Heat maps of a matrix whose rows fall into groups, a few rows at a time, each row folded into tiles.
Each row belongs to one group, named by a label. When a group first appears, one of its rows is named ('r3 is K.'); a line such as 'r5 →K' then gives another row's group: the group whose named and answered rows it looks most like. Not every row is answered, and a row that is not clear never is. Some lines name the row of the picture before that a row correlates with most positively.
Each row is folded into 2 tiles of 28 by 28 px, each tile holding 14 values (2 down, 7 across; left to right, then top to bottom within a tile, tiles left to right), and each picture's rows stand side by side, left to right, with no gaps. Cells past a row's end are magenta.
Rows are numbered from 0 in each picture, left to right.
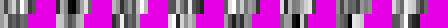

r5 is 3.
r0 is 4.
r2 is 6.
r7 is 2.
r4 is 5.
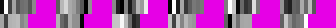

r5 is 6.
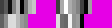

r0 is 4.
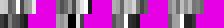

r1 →3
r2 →2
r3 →2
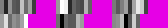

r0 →6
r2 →3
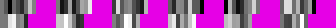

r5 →5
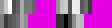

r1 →5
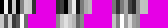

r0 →3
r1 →4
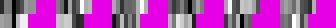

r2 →6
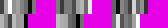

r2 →6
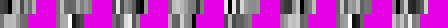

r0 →4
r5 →4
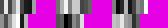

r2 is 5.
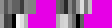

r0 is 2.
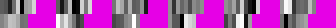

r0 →4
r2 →5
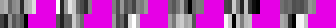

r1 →2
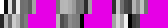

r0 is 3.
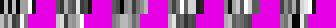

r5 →3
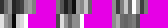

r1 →6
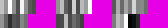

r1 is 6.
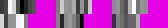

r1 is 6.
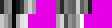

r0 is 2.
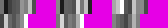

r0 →6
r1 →6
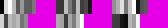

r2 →5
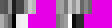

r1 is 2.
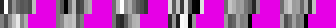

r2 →5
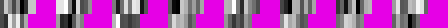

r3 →4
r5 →4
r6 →4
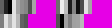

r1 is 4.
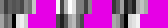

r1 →2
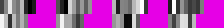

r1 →4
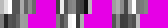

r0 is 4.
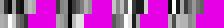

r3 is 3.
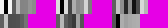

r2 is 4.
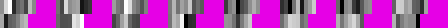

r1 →5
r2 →2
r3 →2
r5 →4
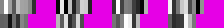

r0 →5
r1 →3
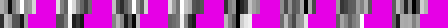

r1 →2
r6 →6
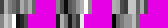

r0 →2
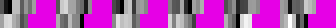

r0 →4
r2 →4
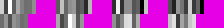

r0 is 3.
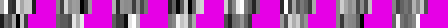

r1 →5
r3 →4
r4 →2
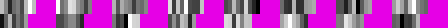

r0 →6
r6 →4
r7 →5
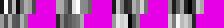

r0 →3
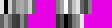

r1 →5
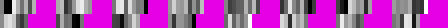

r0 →4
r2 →5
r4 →6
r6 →4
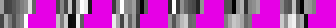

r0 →6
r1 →3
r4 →4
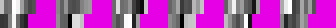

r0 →2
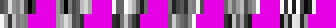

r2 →2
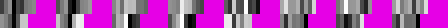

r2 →2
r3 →2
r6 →5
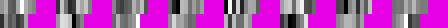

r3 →4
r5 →5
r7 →2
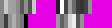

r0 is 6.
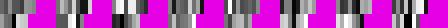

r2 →5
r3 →6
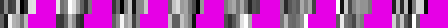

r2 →4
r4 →5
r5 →6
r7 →3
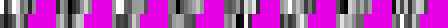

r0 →2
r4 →3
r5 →5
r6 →4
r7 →3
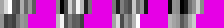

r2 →6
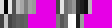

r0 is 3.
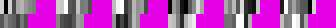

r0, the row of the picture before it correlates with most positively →0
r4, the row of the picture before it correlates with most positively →1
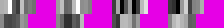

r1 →5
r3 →4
